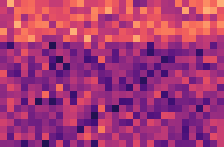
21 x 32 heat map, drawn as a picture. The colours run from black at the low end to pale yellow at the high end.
Stripes: none. Seam: horizontal, 30% of the way down, the top part higher. Histogram: bell-shaped.
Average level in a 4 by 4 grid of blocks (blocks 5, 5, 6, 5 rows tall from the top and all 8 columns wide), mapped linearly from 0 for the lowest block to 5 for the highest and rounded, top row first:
5445 | 1111 | 1101 | 1111
